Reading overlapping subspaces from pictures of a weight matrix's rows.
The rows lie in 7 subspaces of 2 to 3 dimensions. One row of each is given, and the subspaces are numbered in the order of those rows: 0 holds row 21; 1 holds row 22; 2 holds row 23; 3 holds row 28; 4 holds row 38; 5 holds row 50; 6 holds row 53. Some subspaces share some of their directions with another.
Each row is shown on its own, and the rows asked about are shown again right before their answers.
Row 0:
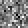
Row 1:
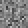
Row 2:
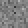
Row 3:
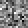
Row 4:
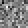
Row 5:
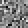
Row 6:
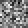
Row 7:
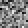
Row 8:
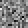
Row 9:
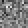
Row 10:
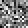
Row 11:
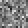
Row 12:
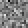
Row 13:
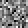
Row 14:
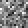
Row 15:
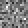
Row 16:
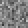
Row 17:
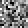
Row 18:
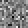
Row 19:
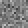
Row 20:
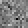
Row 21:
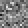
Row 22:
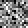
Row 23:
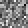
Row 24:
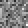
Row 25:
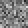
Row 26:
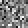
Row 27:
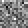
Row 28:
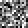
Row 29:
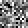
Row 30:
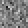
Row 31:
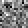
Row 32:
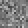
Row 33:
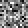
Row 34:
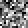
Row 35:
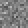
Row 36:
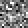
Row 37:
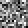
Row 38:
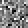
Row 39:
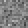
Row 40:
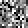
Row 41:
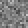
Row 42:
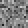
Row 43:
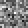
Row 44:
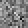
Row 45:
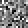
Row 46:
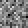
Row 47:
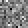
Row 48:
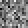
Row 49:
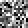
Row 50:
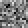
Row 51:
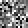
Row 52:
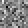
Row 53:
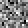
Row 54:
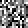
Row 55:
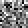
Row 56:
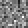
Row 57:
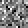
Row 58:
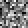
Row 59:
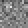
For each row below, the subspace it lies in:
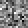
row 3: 2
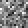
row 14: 4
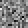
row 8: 3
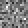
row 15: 5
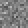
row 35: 5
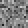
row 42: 2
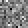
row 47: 0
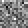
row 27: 1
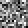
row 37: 3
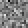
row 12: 6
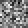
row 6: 3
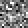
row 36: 0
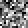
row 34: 4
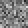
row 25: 1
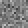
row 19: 5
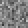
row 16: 6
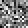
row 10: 1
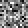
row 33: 0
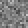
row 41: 6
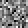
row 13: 3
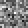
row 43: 2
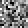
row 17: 0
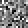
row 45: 4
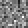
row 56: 3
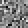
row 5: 4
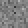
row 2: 6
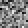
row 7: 4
